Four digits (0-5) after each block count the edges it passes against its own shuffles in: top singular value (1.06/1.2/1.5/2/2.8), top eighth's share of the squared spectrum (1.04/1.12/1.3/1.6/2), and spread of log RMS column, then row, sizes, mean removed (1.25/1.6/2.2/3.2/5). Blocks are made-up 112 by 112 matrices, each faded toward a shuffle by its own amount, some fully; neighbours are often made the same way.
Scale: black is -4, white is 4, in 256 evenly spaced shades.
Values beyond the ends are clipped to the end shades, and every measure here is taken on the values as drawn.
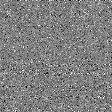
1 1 0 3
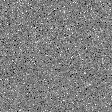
0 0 0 0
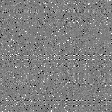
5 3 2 2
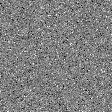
2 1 0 0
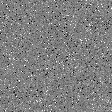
0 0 0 0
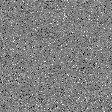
1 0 0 1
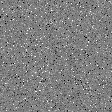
0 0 0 0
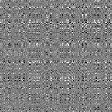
5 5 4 4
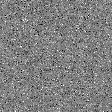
2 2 0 0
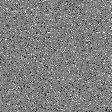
0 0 0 0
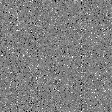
2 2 2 0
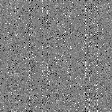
2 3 3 2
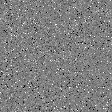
0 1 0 0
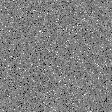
0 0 1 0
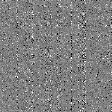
2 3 3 2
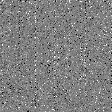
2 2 2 1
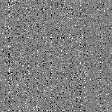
2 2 3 2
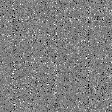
2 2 2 2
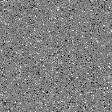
1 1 2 1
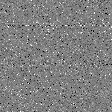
3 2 0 1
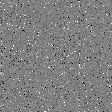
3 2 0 0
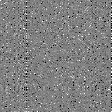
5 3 2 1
